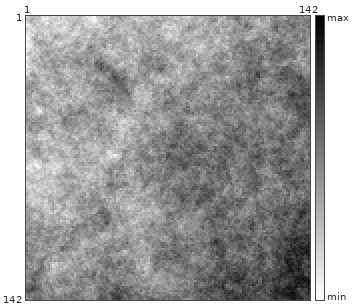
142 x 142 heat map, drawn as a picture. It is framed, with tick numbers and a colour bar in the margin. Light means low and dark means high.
Mirror symmetry: none. Ninth with the highest average: bottom right. Histogram: bell-shaped. Slope: up to the bottom right. Stripes: none. Grain: blotchy. Lone odd cells: none.
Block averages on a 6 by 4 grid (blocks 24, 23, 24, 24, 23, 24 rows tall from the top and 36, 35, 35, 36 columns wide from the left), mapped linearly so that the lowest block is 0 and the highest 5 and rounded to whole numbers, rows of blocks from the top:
0 1 1 2 | 1 2 2 3 | 1 1 3 3 | 0 1 3 3 | 1 1 3 4 | 2 2 3 5
